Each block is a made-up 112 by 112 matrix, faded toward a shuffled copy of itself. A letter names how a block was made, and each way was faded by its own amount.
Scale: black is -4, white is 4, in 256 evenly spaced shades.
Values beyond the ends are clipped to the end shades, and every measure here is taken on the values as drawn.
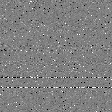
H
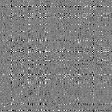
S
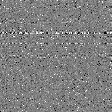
H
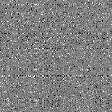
H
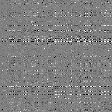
S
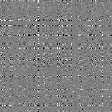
S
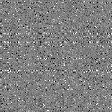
H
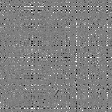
S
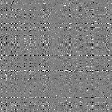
S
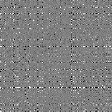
S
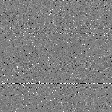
H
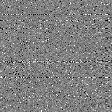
H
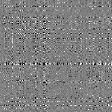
S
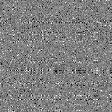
H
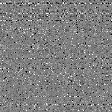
H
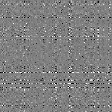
S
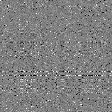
H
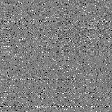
H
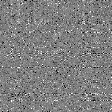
H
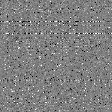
H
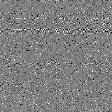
H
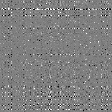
S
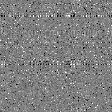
H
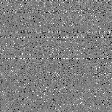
H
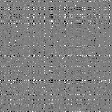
S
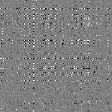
S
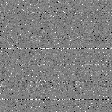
H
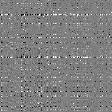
S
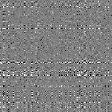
S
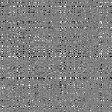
S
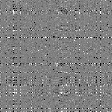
S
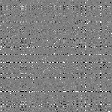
S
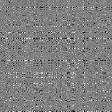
S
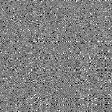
H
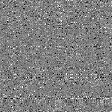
H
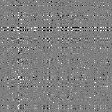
S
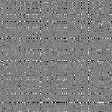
S
